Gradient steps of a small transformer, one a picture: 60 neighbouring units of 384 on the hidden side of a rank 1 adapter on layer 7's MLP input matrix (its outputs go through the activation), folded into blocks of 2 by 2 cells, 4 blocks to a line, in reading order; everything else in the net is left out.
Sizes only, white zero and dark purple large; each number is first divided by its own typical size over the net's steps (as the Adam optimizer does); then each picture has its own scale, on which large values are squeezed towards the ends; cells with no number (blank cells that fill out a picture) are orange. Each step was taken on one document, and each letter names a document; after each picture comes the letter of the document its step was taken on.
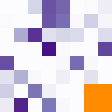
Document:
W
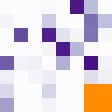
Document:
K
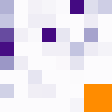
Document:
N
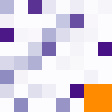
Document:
W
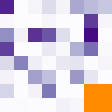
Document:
N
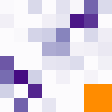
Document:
W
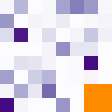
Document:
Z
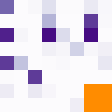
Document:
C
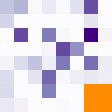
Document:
K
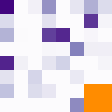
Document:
C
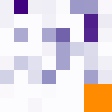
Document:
K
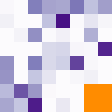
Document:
W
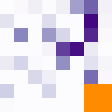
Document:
K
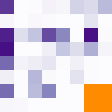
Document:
N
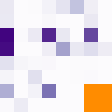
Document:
N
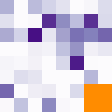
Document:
W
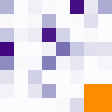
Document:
N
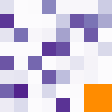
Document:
W
